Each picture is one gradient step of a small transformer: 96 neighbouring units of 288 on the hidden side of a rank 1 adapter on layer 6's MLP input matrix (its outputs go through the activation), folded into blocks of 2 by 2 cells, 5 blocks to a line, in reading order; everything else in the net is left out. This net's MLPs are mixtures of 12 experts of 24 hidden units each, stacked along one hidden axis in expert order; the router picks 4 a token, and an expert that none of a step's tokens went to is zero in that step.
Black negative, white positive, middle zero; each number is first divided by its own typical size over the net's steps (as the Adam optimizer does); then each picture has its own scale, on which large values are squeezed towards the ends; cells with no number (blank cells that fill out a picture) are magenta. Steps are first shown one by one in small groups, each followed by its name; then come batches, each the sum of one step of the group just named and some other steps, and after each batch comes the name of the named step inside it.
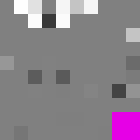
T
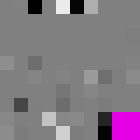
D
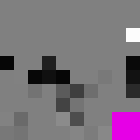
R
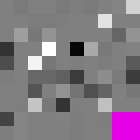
R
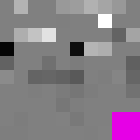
R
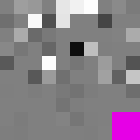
R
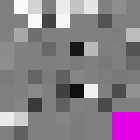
T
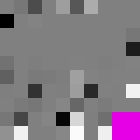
D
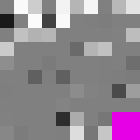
T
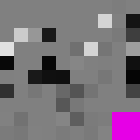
R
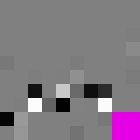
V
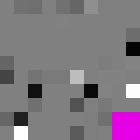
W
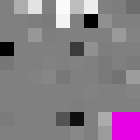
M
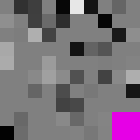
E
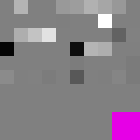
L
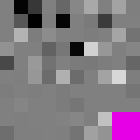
E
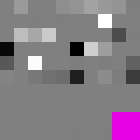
L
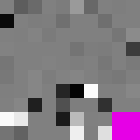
E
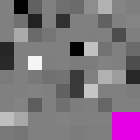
E
